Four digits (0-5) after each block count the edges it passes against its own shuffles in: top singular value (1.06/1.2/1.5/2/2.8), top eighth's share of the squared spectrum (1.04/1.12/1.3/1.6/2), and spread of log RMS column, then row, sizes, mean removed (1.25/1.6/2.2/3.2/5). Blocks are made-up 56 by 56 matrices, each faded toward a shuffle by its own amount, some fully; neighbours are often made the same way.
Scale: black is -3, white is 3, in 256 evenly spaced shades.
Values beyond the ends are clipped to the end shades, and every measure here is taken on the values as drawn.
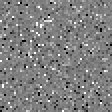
0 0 0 0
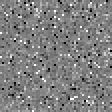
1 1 0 0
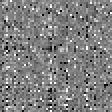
4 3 2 1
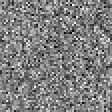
0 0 0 0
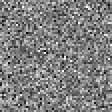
2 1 0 0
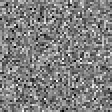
0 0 0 0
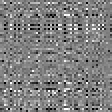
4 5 3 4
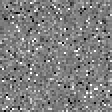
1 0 0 0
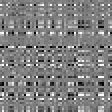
5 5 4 4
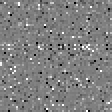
3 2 0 1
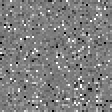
2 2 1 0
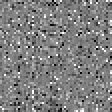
3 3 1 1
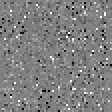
3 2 1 0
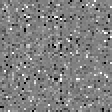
3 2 1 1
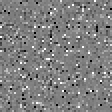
2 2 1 0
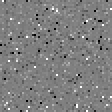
0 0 0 0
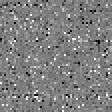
2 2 1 1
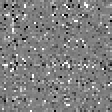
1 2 1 2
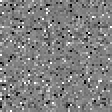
1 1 1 0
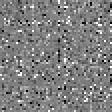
2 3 2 2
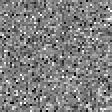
1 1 0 0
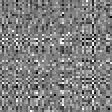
5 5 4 3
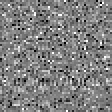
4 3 1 1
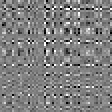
5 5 4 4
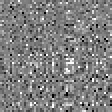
4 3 2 2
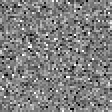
0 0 0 0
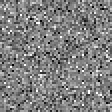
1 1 0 0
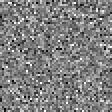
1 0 0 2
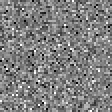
0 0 0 0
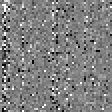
2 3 3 0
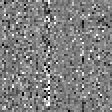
2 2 3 0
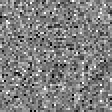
2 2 0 0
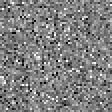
1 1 0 0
